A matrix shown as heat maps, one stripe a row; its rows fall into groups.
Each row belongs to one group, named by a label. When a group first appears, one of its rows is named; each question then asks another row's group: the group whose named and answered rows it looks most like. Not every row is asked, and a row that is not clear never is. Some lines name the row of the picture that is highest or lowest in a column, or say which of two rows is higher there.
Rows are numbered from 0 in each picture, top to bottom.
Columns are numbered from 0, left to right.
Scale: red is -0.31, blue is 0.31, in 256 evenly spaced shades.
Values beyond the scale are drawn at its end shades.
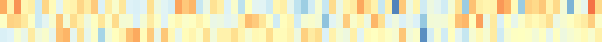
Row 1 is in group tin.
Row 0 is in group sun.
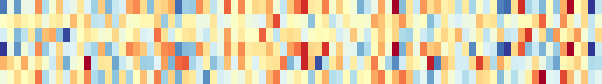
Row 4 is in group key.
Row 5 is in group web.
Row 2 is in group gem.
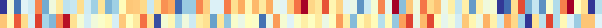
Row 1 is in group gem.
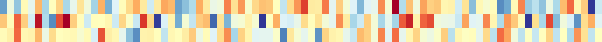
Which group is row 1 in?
gem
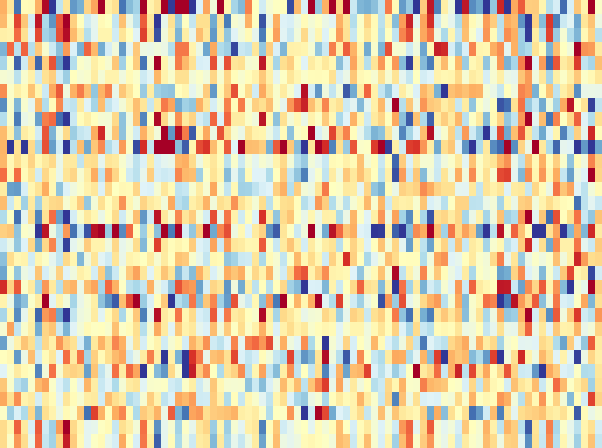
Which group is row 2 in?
gem
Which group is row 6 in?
key
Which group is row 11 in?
sun
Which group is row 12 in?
sun
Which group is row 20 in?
sun
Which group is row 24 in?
tin
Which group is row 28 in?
sun
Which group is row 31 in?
gem
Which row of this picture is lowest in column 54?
10
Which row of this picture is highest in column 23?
25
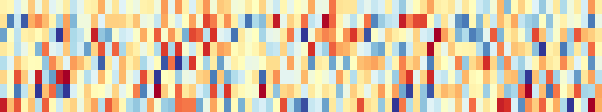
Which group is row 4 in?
web
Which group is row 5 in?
gem
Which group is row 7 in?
sun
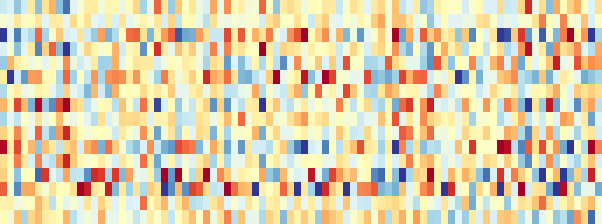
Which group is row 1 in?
web
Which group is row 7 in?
gem
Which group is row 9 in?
gem
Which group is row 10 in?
sun
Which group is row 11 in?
gem
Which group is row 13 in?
key
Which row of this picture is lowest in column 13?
12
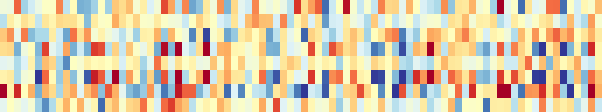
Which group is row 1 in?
tin
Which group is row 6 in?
sun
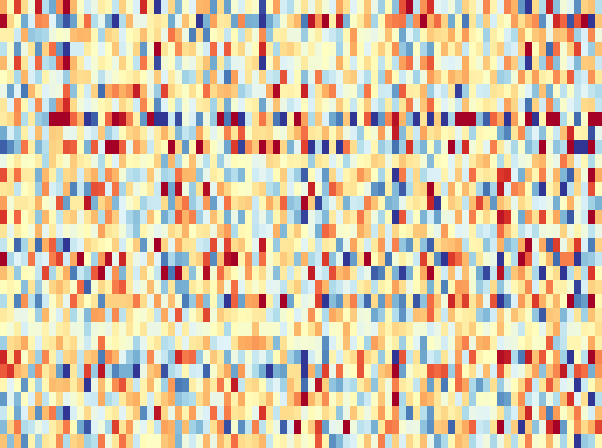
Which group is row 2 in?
tin
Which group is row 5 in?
tin
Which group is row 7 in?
gem
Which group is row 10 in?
tin
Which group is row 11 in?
web
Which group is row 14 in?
key
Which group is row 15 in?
sun
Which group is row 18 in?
key
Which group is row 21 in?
tin
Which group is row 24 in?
tin
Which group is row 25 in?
sun
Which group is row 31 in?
key
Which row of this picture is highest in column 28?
1
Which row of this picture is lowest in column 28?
10
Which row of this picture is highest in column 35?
1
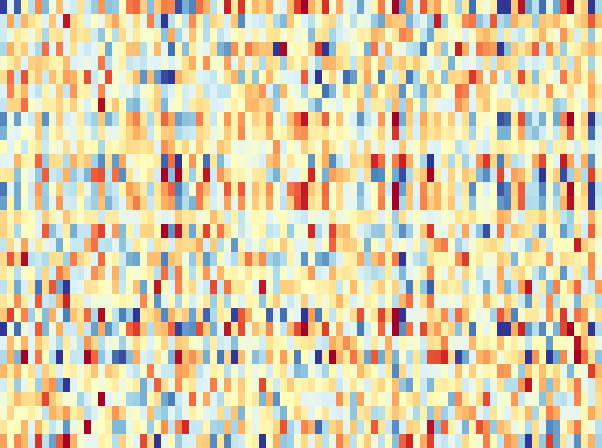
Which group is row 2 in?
web
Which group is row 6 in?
tin
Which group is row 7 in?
tin
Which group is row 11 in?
web
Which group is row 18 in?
tin
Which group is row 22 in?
tin
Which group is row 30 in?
key
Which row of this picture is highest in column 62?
30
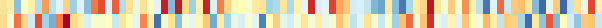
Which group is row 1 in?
gem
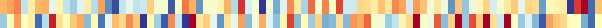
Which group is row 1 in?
web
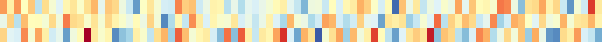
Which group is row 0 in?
sun
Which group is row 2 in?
key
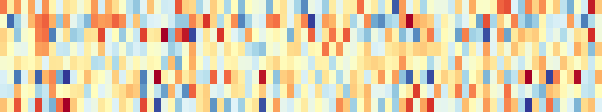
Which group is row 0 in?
sun
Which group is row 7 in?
gem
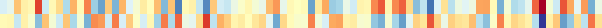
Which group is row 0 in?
web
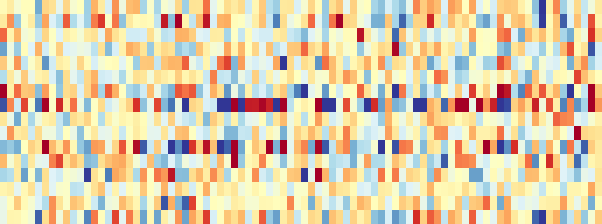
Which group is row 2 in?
sun
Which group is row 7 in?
tin
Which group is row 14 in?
web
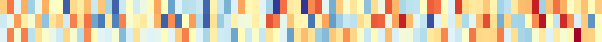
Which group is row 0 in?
tin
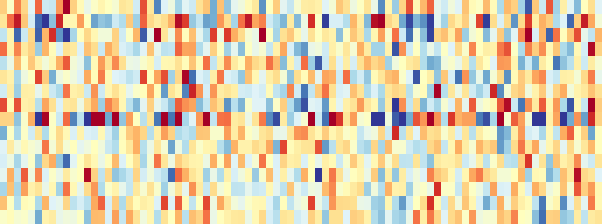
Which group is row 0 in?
gem
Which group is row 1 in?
tin
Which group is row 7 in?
sun
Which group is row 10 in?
tin
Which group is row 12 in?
key
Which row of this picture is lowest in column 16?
8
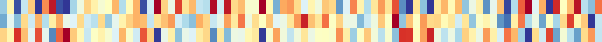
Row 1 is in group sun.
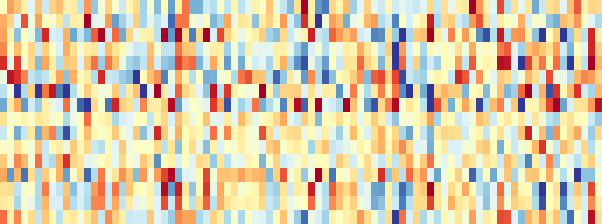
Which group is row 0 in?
key
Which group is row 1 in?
key
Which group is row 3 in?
sun
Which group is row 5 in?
tin
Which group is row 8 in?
key
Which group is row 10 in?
web
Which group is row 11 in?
gem
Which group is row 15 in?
sun
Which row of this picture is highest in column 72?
6
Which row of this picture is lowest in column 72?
4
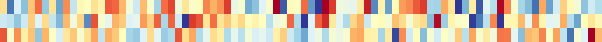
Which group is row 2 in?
sun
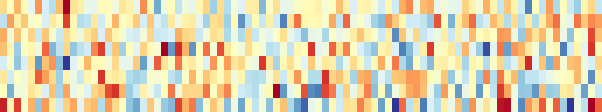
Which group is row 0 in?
gem
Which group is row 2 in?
sun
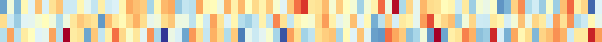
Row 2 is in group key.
